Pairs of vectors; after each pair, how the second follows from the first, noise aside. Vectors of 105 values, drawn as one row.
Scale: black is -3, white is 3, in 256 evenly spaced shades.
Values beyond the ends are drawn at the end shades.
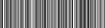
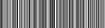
shuffled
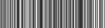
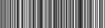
copied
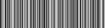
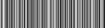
reversed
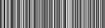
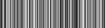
shuffled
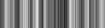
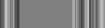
partly zeroed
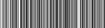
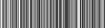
copied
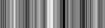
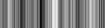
reversed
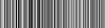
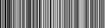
shuffled
